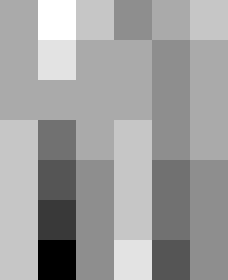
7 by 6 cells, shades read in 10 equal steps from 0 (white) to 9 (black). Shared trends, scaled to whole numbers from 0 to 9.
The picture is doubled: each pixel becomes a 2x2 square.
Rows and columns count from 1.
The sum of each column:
17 31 23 17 31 23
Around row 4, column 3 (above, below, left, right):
3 4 5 2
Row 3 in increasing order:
3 3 3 3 3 4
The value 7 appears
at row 6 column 2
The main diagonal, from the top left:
3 1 3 2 5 4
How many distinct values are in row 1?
4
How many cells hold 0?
1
